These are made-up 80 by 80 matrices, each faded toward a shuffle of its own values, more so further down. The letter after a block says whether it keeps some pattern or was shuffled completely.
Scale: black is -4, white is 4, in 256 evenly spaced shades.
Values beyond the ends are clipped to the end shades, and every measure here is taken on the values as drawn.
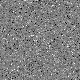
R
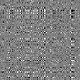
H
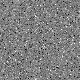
R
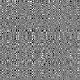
H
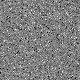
R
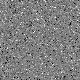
R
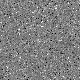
R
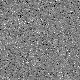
R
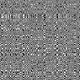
H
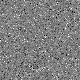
R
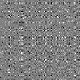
H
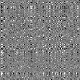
H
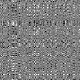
H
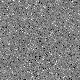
R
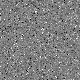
R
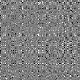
H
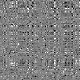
H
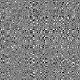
H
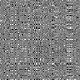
H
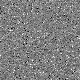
R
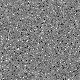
R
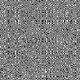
H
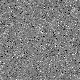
R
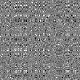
H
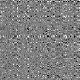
H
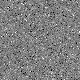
R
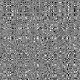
H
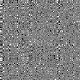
H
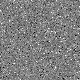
R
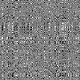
H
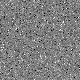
R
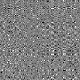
H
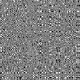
H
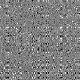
H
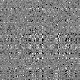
H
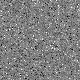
R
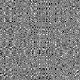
H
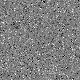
R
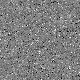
R
